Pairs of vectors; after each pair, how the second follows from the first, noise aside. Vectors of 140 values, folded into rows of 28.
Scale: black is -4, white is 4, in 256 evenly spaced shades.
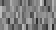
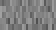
shrunk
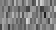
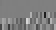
partly zeroed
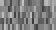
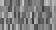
copied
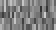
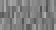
shrunk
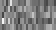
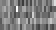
shuffled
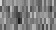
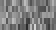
shuffled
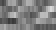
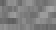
shrunk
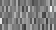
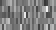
shuffled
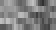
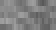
shrunk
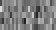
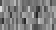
copied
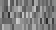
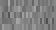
shrunk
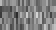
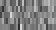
shuffled
